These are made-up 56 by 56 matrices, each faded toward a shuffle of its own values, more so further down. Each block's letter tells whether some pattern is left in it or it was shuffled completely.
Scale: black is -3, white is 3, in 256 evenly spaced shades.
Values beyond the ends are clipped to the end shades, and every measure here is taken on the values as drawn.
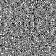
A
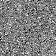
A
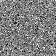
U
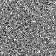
A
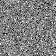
U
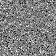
U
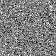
A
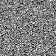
A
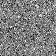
U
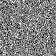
A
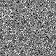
A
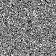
U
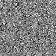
A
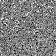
A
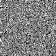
A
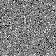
A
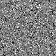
A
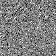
A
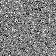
A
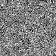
U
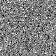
A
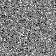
A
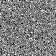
U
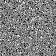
U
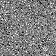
A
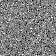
U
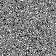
U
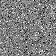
U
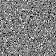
U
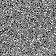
A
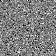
A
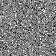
U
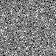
A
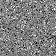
U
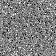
U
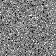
U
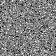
U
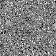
A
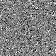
U
